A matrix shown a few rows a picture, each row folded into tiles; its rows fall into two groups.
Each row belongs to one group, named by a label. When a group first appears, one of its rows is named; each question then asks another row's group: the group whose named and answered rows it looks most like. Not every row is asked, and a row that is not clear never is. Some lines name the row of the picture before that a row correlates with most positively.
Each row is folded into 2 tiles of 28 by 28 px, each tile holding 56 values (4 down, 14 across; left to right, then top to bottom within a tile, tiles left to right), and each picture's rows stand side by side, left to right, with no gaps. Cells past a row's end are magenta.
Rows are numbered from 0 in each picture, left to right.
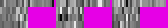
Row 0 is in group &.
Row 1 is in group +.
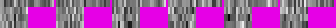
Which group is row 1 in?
&
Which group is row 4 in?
+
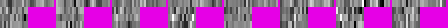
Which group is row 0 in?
+
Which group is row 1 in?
&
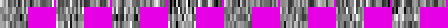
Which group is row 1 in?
&
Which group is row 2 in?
+
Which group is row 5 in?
+
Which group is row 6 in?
&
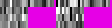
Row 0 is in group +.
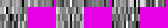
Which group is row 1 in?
&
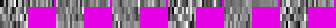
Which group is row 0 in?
&
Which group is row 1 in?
&
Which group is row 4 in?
+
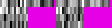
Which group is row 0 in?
&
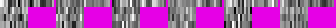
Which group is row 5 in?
&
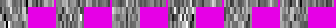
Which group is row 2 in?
&
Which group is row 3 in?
+
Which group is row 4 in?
+
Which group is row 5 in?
&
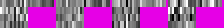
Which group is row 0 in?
&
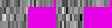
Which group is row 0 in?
+
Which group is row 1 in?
+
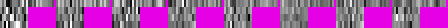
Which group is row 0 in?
+
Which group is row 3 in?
&
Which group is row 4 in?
+
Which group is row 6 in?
&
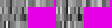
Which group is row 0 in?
+
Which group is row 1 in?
+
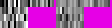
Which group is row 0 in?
&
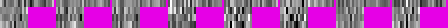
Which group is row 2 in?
+
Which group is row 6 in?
&
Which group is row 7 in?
&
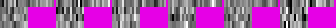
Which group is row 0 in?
&
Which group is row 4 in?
+
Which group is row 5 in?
+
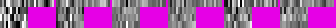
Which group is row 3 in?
&
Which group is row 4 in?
&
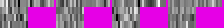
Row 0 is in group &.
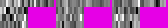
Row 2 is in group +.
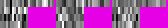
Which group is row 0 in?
+
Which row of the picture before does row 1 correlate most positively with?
2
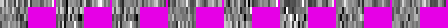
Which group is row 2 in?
+
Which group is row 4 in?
&
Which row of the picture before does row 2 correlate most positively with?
0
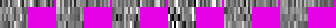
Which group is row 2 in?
+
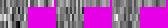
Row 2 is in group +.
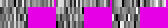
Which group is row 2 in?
+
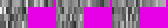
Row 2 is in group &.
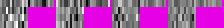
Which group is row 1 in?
&
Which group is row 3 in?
+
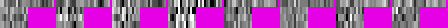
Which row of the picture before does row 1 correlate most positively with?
0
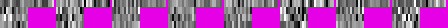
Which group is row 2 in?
&
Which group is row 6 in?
&
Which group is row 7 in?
+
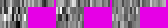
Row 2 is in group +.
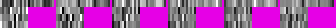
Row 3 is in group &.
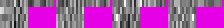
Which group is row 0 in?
&
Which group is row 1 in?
&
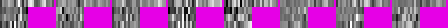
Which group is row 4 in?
&
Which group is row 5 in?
+
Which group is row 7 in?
+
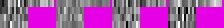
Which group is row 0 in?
&
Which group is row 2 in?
&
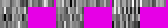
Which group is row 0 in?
+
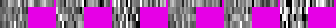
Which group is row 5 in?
+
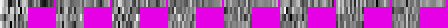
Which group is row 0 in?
&
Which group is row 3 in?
+
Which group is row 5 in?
+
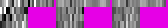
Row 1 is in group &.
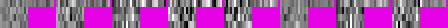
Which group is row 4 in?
&
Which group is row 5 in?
+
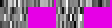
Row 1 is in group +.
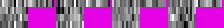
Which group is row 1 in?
&
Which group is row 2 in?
&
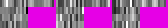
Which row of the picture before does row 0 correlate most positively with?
0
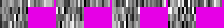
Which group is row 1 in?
+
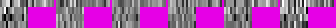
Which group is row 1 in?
&
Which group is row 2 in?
+
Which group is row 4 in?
+
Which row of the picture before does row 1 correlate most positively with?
2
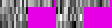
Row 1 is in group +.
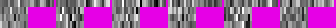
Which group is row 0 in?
&
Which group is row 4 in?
+
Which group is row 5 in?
+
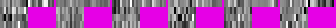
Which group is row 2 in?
&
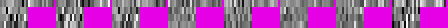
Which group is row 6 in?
+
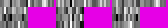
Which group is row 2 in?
+
